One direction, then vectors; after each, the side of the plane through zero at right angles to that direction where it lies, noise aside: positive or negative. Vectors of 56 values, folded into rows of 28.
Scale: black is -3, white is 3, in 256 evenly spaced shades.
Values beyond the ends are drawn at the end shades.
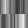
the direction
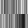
negative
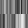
positive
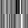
positive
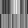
negative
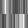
positive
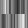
positive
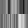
positive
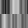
negative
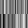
positive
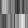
positive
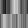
negative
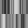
negative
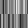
negative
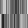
positive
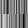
negative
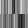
negative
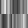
positive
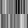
positive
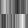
positive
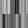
positive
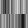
negative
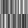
negative
